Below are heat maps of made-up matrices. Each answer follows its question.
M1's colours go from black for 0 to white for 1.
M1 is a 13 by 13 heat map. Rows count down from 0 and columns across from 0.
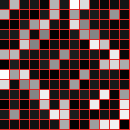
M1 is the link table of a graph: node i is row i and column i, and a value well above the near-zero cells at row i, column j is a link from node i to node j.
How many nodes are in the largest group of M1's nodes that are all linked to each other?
3
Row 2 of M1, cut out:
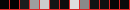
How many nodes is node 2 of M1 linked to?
4
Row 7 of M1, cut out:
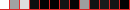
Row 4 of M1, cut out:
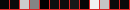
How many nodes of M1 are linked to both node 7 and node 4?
1
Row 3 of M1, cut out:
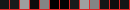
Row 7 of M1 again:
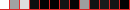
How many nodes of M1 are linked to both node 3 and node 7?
2
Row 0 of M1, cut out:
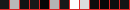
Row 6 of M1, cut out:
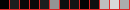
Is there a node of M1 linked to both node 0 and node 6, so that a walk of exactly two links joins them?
yes
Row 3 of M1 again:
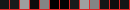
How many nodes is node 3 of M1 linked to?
4
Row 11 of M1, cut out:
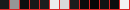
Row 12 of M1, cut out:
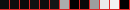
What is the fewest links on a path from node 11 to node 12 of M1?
1
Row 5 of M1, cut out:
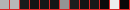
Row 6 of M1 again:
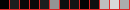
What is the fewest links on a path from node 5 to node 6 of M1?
1
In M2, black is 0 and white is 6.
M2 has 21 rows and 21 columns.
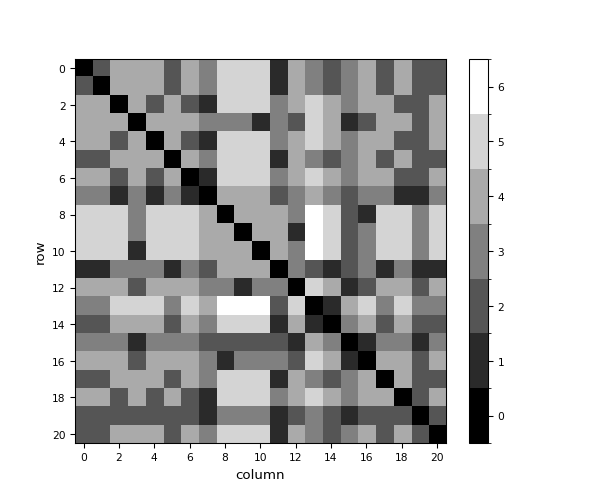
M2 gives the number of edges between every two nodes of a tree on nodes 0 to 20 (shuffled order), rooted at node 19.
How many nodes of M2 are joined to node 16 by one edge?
2
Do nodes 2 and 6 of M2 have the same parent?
yes
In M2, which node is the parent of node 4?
7
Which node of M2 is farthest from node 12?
13
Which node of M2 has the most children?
11
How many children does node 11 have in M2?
6
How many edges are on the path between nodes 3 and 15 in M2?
1
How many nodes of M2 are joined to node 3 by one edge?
2
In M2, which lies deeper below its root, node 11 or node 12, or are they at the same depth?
node 12
